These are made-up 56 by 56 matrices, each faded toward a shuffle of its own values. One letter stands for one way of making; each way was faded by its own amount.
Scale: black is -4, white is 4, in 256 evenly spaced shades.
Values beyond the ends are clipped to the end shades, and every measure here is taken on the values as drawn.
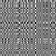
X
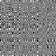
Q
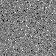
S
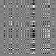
X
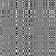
X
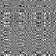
Q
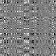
Q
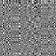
Q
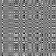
X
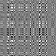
X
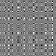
X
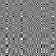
X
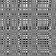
X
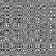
Q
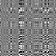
X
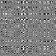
Q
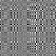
X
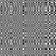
X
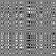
X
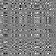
Q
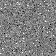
S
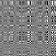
X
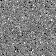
S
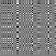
X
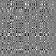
Q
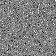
S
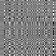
X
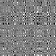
Q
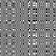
X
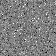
S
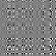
X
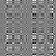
X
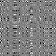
Q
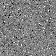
S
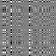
X
